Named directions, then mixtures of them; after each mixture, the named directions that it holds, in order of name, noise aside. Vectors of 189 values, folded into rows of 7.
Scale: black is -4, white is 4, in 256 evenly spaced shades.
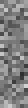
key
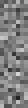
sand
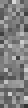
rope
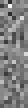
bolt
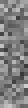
key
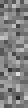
sand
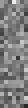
rope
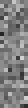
key, rope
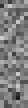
bolt, sand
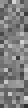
rope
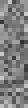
key, rope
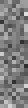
key, rope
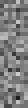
sand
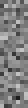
sand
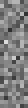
bolt, rope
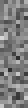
key, sand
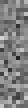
key, sand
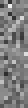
bolt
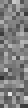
rope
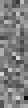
rope, sand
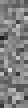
key, sand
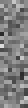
key, rope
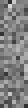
bolt, rope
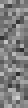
bolt, sand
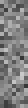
key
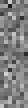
bolt, sand
